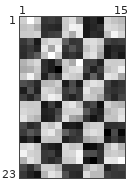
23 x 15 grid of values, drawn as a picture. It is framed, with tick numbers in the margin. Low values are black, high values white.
Grain: checkered. Average level on the scale: 50%. Slope: none. Histogram: two levels.
